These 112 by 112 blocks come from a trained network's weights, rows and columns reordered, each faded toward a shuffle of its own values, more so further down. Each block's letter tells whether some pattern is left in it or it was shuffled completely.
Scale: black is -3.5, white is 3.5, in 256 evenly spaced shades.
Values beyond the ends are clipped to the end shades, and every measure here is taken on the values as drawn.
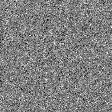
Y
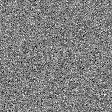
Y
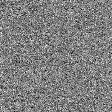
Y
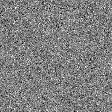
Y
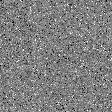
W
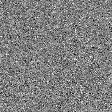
Y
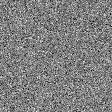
W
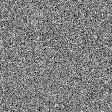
Y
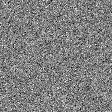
W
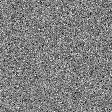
W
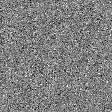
W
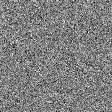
W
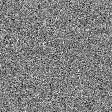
W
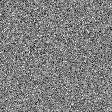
W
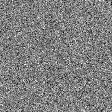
Y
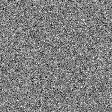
Y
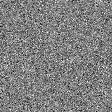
W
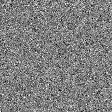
Y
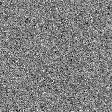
Y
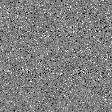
Y
